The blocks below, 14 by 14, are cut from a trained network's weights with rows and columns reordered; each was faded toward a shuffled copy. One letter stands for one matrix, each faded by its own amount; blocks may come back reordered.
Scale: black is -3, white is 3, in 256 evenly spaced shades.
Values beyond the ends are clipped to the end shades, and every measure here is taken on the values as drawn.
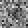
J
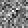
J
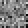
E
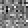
E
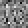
E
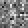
E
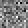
E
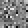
E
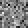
J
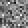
J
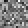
J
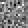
J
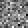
J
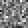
J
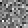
J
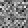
J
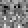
E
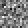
J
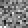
J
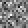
J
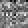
E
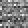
E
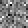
J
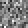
J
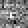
E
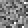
J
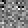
E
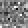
E
